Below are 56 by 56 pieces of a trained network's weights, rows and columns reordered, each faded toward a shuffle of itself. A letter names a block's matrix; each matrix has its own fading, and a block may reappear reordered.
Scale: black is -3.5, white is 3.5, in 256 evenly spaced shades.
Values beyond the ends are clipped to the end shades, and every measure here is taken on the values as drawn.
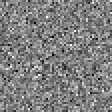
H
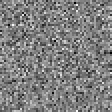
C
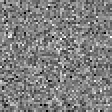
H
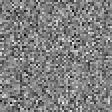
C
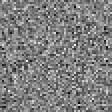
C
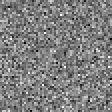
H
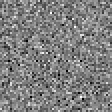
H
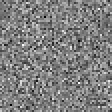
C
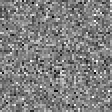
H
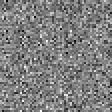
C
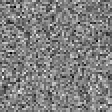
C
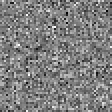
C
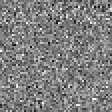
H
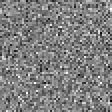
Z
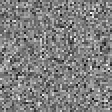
Z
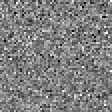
H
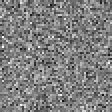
Z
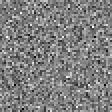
H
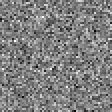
H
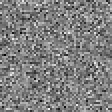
Z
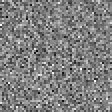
Z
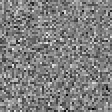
C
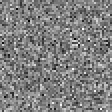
Z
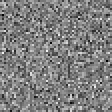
C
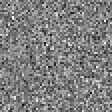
Z
